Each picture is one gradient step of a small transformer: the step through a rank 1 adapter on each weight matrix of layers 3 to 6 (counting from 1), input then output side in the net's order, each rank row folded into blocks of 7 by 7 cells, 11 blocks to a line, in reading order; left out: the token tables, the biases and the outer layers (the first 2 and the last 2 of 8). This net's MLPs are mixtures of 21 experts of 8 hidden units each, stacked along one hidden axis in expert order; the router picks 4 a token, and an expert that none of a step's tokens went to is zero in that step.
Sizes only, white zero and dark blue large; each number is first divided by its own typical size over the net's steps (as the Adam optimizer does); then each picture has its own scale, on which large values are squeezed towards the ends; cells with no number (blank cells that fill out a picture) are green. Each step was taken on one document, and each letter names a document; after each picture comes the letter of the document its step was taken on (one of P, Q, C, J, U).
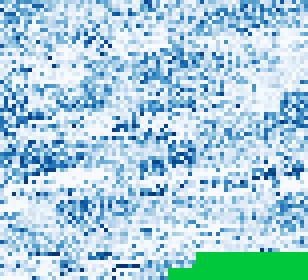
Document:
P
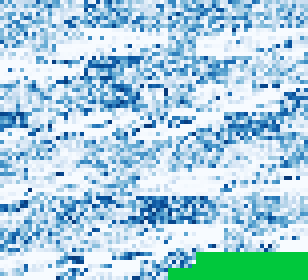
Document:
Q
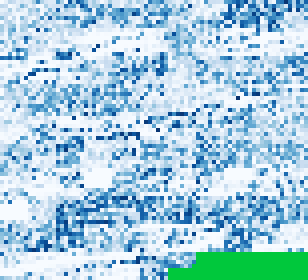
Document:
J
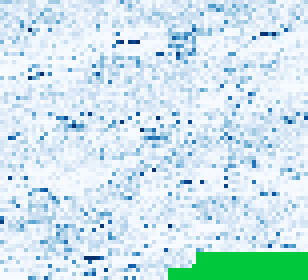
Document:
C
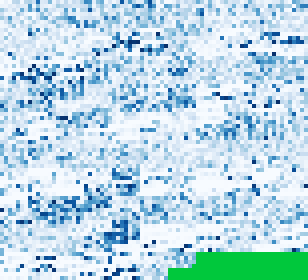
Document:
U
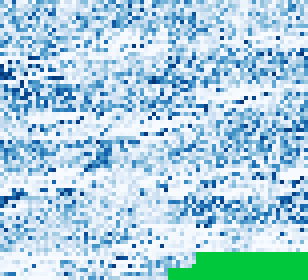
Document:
P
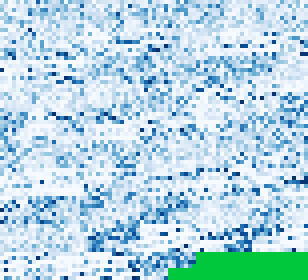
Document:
U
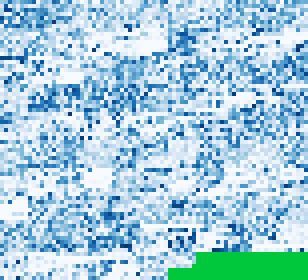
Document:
J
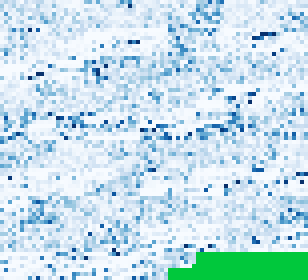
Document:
C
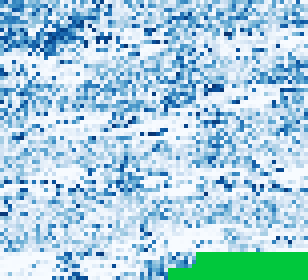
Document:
P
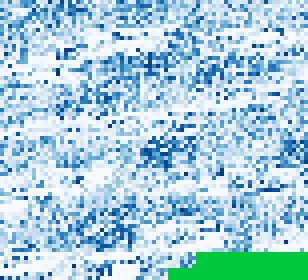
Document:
J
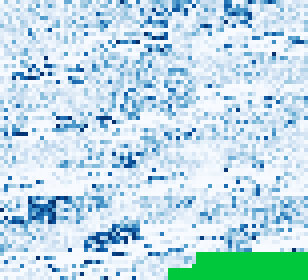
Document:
U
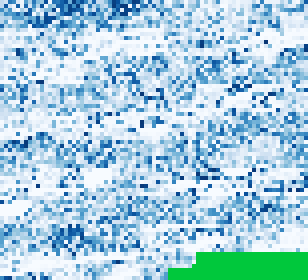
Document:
J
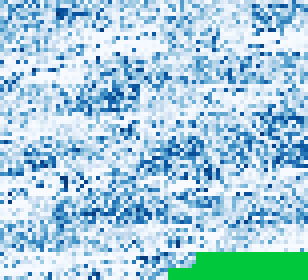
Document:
J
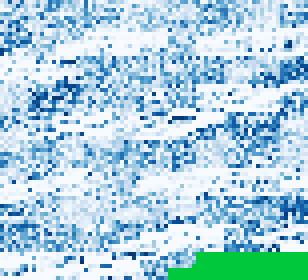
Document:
Q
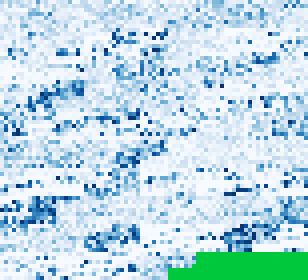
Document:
U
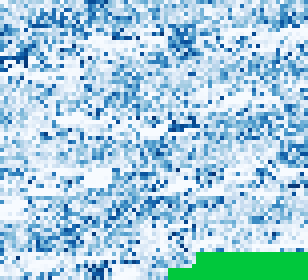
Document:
J
